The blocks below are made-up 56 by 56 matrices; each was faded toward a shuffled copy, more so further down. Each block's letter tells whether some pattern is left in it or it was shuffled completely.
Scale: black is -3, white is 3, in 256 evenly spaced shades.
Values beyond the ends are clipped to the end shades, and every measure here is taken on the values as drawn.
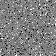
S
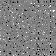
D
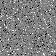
S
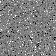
S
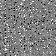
D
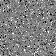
S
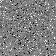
S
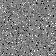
S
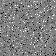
S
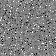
S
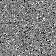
S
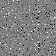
D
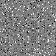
D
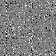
D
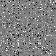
D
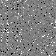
D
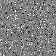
D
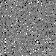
D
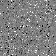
D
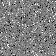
S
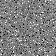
S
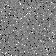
S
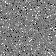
S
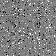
D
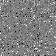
D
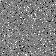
S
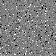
D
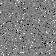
S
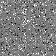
D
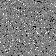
S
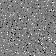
S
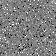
S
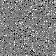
D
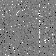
D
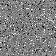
D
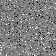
S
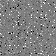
D
